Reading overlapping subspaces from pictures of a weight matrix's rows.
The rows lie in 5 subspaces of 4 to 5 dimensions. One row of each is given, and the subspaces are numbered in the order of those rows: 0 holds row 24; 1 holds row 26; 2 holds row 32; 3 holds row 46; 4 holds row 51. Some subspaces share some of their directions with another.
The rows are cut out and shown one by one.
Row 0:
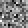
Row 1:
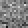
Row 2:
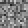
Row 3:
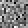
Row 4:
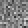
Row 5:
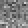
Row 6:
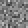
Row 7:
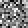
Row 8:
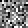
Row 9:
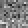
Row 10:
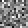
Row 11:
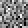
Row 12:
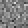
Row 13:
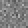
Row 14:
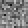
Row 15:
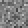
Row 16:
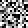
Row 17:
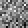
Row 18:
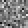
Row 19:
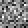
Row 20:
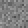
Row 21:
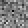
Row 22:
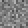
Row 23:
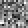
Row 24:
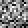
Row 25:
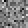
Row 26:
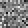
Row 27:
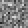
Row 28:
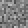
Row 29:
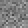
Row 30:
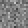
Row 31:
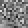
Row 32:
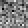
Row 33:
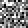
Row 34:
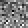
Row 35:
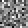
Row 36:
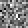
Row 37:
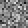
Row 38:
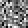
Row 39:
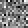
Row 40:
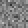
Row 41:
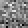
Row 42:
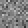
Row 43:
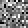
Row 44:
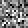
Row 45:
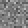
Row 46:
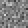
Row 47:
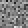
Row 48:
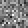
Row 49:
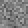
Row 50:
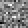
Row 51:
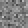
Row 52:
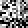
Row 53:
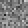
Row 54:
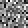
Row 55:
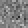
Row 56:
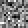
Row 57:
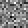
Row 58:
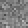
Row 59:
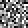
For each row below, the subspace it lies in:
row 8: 2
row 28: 0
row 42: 0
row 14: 1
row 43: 3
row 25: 3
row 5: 2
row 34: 2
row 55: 0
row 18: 3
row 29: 2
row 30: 4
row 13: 3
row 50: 1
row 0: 4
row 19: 0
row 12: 0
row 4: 0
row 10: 4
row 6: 3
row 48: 2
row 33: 3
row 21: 2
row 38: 3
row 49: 3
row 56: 4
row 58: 1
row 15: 2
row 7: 4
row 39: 1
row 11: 0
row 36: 3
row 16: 4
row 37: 2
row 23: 2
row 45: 0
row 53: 1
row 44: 2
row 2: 3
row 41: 2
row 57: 2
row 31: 3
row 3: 0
